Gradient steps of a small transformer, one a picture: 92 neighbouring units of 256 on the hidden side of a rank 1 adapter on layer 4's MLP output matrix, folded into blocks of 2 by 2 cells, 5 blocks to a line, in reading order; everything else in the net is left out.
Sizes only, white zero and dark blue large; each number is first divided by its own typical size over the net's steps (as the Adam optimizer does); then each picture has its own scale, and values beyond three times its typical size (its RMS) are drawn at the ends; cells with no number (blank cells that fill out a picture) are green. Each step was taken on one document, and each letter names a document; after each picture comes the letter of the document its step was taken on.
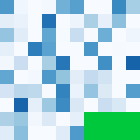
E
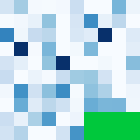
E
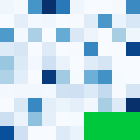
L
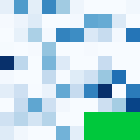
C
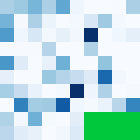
L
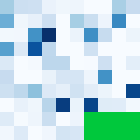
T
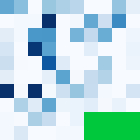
E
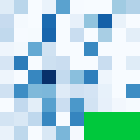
E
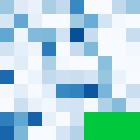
C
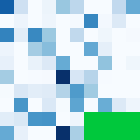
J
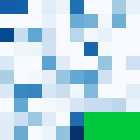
J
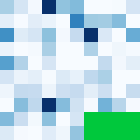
E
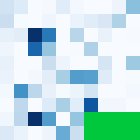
T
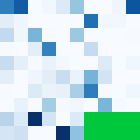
J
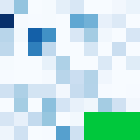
T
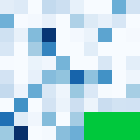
T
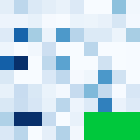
L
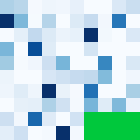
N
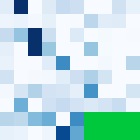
N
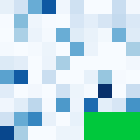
L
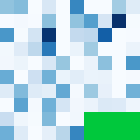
E
